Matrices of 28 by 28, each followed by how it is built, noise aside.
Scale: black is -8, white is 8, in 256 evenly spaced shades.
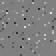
sparse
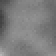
smooth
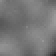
smooth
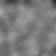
smooth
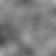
smooth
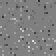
sparse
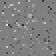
sparse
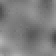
smooth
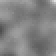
smooth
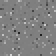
sparse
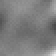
smooth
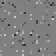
sparse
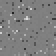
sparse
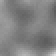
smooth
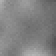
smooth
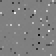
sparse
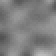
smooth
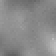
smooth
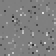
sparse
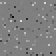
sparse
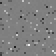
sparse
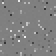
sparse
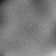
smooth
